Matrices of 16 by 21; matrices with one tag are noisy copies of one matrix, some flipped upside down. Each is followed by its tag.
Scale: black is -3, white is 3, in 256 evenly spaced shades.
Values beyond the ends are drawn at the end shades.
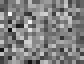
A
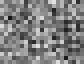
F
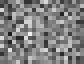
A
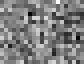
F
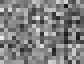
F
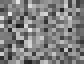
A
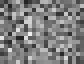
A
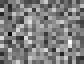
A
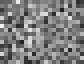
A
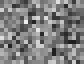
F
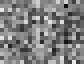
F
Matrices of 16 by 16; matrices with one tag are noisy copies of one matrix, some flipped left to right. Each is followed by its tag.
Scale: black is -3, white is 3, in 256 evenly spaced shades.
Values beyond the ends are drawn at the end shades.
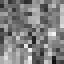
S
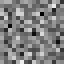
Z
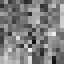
S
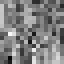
S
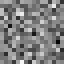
Z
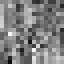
S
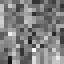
S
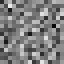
Z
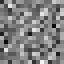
Z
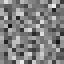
Z
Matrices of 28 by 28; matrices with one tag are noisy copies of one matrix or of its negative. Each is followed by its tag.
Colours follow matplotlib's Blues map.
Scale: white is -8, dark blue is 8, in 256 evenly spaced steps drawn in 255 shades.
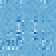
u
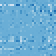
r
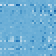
r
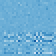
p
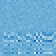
p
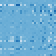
r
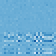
p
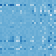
r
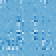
u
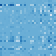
r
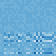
p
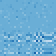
p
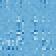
u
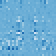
u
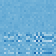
p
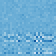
p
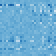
r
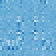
u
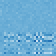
p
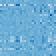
r
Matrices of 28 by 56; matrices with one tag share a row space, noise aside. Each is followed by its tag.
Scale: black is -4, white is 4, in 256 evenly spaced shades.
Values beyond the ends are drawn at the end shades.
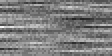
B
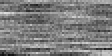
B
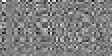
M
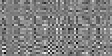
M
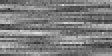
B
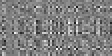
M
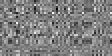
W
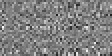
M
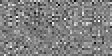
W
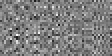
W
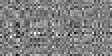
W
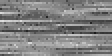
B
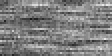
B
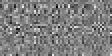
W
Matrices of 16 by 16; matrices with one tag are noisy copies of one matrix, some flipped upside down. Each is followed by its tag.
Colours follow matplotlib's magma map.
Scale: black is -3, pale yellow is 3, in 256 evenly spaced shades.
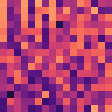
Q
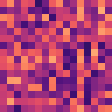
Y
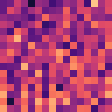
Q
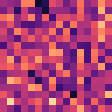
Y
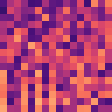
Q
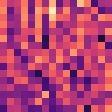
Q
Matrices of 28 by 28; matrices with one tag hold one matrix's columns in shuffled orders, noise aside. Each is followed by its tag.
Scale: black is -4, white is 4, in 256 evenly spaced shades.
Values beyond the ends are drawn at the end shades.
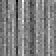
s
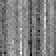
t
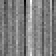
s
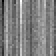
s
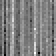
t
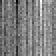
s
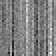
t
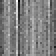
s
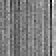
s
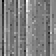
s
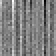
s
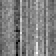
t
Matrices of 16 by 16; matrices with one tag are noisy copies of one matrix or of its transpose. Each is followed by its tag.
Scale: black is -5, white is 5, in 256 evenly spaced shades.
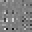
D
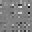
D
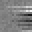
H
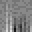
H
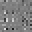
D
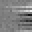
H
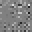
D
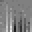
H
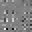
D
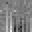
H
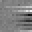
H
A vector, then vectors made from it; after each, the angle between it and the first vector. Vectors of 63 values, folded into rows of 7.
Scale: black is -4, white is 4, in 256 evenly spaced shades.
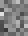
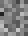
nearly opposite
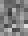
orthogonal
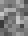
partly aligned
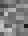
partly opposed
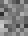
nearly opposite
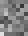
orthogonal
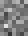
partly aligned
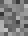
nearly opposite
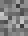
partly aligned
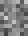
partly aligned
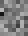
nearly opposite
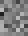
nearly opposite
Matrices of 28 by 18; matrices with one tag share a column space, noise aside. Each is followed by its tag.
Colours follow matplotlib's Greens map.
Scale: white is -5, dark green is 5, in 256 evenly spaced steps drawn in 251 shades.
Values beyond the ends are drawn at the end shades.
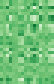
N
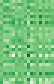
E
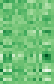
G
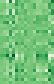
G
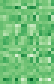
N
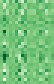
G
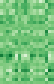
G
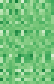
G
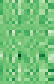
G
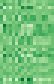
N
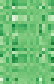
N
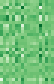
N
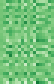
E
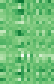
G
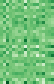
E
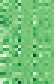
E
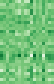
G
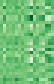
N
